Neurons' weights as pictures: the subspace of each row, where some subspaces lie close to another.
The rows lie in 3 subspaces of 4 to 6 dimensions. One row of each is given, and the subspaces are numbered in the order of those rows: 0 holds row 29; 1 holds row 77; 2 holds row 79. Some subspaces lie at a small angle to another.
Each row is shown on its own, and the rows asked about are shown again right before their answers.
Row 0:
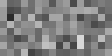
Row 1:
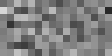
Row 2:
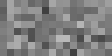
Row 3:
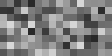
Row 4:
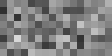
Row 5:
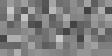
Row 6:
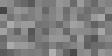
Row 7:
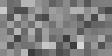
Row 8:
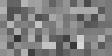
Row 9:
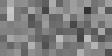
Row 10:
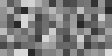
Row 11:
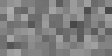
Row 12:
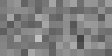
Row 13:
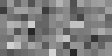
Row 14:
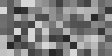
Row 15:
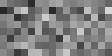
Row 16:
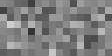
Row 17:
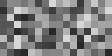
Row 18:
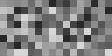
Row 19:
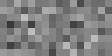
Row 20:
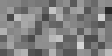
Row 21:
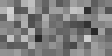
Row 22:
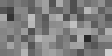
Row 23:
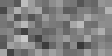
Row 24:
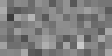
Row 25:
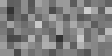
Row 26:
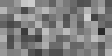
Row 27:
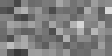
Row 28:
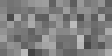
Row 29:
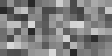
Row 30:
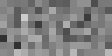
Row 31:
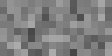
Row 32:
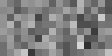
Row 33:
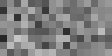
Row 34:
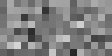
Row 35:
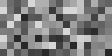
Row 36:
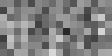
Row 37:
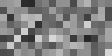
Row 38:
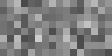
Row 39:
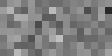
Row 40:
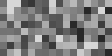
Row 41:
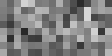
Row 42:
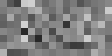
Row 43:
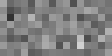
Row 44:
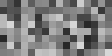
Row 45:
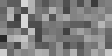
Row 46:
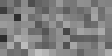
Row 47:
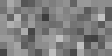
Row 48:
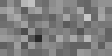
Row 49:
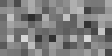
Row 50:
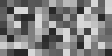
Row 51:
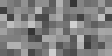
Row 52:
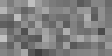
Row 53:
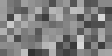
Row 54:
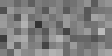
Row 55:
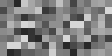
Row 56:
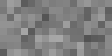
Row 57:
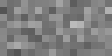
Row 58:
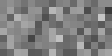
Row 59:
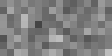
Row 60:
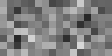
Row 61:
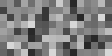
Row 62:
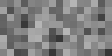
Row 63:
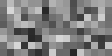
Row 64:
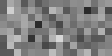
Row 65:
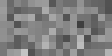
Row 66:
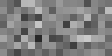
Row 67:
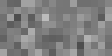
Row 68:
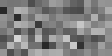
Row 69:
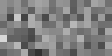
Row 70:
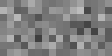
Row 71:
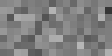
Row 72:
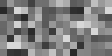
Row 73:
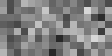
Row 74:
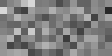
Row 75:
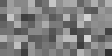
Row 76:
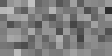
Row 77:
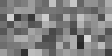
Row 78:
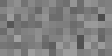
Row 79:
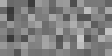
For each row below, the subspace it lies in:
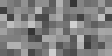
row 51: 1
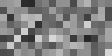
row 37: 2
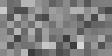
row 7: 2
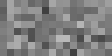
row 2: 0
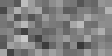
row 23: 1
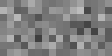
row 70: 1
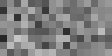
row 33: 0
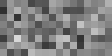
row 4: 0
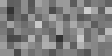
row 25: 2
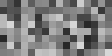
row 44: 0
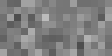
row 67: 1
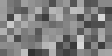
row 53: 2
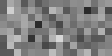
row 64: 2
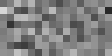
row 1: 2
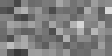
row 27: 0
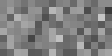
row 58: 2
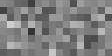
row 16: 1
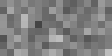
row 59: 1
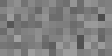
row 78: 2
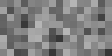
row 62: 1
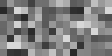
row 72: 0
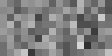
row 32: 0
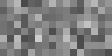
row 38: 1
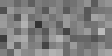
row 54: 1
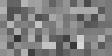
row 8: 2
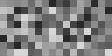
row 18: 1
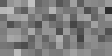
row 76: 2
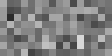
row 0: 2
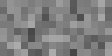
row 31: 0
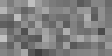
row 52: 0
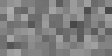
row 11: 0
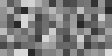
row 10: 0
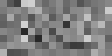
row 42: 0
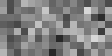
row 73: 1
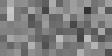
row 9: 0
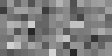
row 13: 0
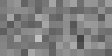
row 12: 1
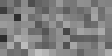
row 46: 0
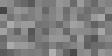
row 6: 2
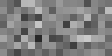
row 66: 1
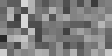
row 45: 0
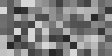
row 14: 2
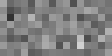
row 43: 2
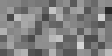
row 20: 2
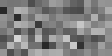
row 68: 1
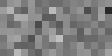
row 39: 2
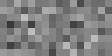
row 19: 0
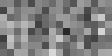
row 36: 1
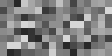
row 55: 0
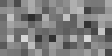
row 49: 1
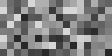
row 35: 0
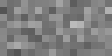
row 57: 1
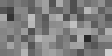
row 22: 0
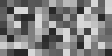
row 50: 0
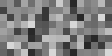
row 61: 0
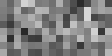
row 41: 1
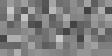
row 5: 0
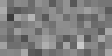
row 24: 2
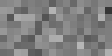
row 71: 2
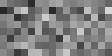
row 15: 2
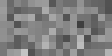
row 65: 0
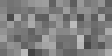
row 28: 0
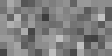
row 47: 1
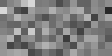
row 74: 2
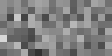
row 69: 0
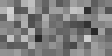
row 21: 0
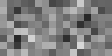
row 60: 1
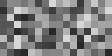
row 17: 1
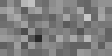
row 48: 1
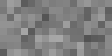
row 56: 1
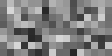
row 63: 0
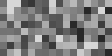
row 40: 0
